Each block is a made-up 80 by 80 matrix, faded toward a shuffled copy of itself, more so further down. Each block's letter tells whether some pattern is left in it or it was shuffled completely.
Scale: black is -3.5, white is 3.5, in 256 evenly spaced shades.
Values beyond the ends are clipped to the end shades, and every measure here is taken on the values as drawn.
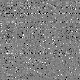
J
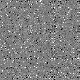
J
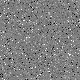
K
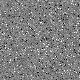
K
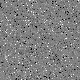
K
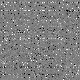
J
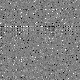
J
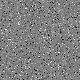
K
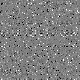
J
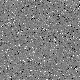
K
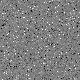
K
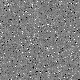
K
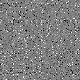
J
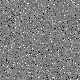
K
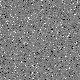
K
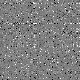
J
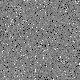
K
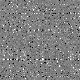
J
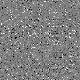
J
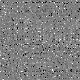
J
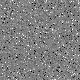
K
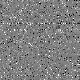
J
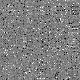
J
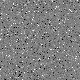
K
